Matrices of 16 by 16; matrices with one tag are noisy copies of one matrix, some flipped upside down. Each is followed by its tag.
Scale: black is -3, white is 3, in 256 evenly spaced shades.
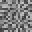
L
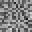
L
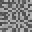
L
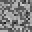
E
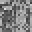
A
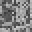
A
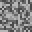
E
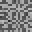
L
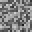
E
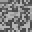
E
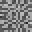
L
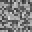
E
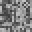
A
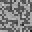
E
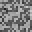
E
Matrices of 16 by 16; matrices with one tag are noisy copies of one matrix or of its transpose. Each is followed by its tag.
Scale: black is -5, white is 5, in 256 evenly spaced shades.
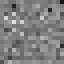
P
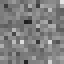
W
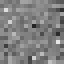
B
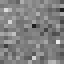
B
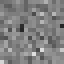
W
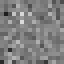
P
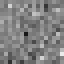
B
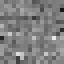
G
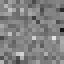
G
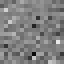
B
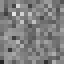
P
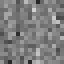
G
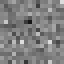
W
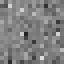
B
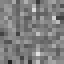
G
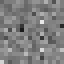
W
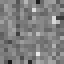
G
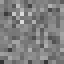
P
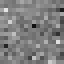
B
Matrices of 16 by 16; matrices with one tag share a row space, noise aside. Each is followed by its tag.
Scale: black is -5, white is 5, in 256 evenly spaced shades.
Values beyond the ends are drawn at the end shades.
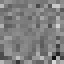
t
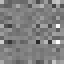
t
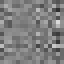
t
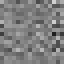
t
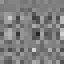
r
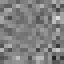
t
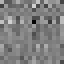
r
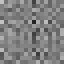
r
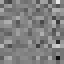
t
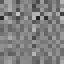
r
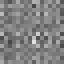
r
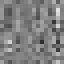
t
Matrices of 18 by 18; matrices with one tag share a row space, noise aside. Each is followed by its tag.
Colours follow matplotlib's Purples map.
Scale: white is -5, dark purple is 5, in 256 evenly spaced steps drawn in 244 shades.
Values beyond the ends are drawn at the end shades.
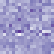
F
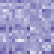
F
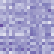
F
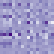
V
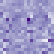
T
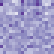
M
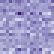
F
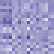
V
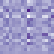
T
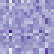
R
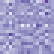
R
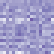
F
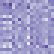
V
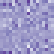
V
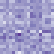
F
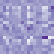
T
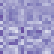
M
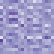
M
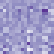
T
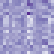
T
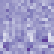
T
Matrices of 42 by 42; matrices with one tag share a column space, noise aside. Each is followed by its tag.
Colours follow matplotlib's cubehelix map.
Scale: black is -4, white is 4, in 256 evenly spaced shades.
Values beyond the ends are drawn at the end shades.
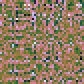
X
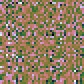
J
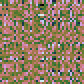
X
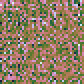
X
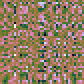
J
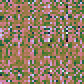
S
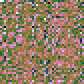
S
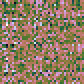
X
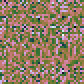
S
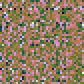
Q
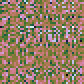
S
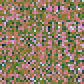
Q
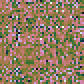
S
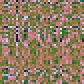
S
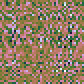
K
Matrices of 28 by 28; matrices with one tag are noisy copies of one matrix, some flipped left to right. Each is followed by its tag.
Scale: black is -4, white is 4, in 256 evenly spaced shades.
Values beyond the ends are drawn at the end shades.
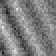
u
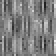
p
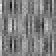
p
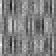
p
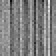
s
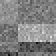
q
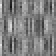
p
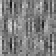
p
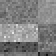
q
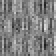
p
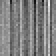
s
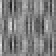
p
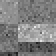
q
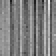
s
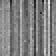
s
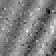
u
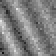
u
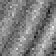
u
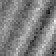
u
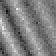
u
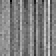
s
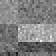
q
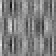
p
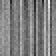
s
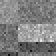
q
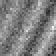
u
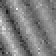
u
